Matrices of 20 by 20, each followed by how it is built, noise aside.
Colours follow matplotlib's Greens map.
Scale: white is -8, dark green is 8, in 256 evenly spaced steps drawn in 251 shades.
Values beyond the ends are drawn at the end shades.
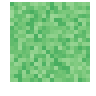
noise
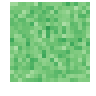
noise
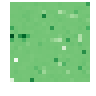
sparse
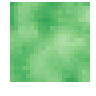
smooth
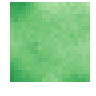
smooth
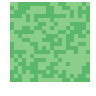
noise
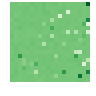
sparse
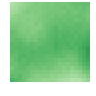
smooth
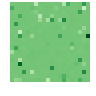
sparse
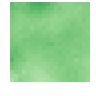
smooth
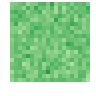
noise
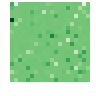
sparse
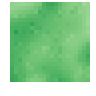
smooth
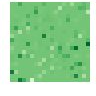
sparse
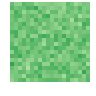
noise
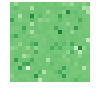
sparse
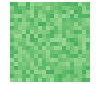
noise
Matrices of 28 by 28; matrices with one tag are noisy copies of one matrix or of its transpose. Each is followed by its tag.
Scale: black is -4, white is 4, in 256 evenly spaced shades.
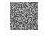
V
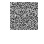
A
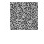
A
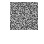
V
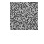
V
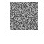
V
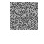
A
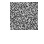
V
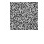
V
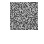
V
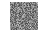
A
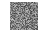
V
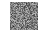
V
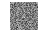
A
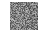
V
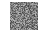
V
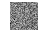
V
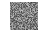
V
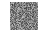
A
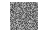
A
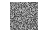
V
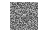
A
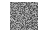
V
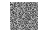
A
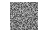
V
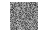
A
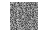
A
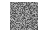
V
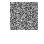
A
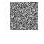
V
